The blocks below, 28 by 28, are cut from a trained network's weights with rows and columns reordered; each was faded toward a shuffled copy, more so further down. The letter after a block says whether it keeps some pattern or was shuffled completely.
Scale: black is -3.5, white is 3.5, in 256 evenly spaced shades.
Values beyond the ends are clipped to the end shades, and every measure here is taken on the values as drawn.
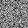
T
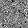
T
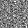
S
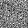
T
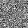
S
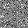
T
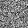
T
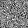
T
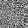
S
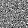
T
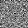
S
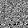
S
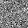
T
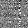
S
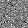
T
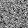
T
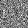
S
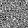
S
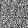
S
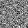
S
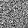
T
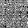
S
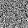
S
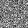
T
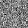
S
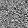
S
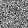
T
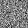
T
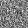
S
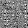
S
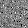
T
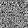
S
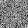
S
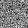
T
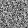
T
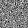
T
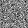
T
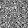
S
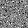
T
